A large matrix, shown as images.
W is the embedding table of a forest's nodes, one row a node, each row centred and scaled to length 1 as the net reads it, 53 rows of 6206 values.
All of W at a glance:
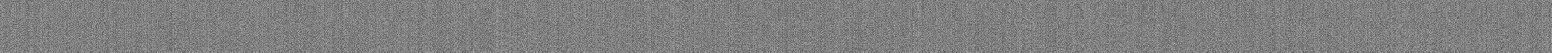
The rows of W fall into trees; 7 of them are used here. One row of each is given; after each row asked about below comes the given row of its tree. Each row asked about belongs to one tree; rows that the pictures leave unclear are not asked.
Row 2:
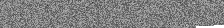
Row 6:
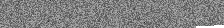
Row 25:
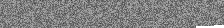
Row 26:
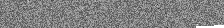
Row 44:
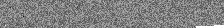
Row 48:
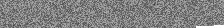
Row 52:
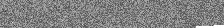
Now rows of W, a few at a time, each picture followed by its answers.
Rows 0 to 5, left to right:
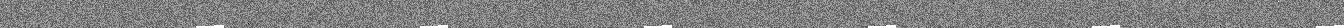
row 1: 44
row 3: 25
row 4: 52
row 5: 52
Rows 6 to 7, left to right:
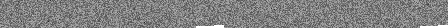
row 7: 52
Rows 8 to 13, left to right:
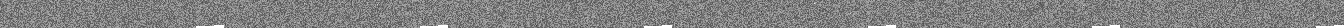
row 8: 6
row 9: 6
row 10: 2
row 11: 6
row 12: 48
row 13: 2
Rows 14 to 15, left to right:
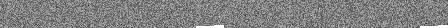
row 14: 6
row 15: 2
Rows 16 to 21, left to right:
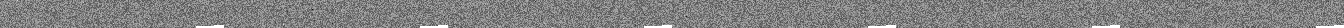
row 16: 2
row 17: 26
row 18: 48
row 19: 6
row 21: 44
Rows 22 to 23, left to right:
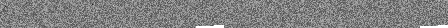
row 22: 52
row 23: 48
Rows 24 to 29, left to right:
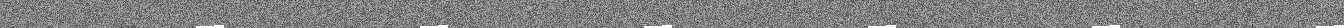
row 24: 44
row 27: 25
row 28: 44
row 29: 2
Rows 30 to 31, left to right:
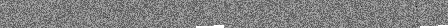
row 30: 48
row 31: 6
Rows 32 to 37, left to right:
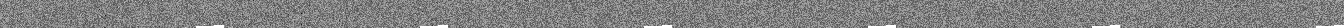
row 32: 2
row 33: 48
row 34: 2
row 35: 25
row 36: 26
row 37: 6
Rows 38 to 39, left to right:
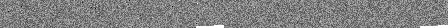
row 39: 48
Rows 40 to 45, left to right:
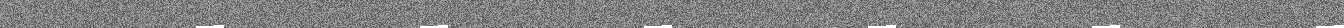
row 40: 2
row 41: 6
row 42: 25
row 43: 48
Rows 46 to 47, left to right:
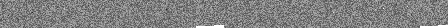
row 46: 6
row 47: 25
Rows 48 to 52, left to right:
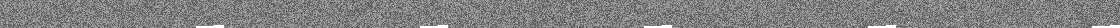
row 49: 48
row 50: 2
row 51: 52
